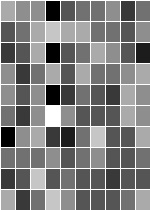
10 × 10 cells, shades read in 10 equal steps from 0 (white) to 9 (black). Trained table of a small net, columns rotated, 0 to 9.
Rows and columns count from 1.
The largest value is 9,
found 4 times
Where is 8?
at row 3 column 10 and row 7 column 5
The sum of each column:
53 57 38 51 55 49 48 56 52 45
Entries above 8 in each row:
1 0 1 0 1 0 1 0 0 0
